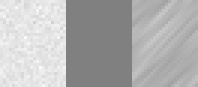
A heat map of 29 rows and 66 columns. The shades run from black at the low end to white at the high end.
It is made of 1 by 3 panels. Panel 1,1: very high, fine-grained, faint in contrast. Panel 1,2: middling, flat. Panel 1,3: high, slanting up to the right, faint in contrast.
